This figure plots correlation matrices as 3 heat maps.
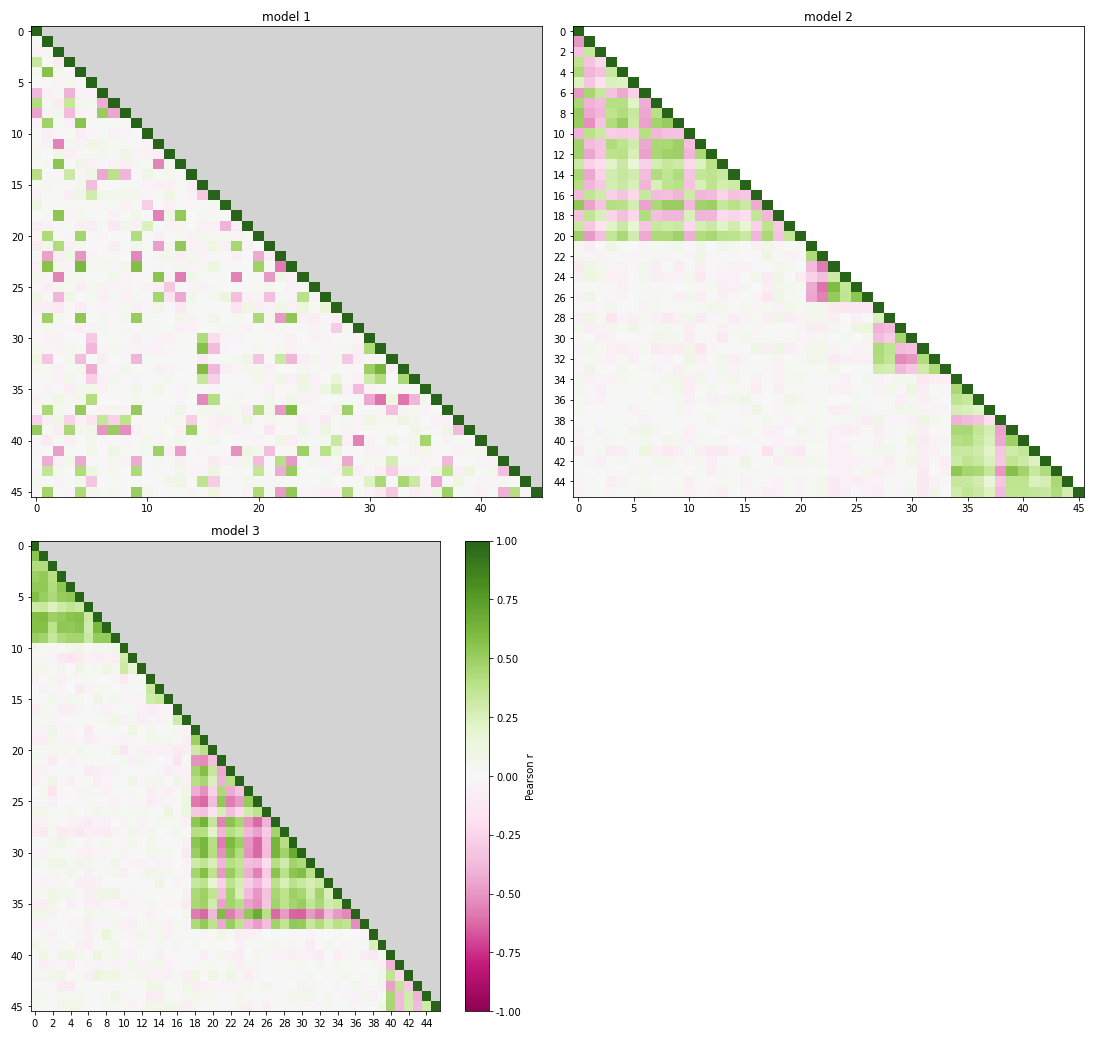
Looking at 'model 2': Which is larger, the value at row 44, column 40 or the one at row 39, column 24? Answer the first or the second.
the first
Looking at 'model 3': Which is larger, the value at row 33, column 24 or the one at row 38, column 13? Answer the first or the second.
the second
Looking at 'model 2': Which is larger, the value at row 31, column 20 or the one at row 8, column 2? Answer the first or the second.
the first
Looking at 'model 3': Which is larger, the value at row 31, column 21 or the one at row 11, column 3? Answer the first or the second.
the second
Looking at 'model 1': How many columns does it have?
46
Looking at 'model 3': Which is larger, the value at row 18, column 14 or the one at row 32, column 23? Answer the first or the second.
the second
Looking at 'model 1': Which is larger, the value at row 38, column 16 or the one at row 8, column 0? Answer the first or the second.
the first
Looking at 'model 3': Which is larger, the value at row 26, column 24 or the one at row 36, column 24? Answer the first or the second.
the second
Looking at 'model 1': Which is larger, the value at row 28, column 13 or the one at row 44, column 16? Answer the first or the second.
the first
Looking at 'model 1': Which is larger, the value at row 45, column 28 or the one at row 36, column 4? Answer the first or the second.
the first
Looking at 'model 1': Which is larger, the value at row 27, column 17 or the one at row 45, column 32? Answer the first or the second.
the first
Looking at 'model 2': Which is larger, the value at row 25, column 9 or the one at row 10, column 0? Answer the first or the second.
the first
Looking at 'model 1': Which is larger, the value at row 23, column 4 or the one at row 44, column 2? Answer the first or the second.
the first
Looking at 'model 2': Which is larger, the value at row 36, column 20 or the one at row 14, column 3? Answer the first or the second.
the second
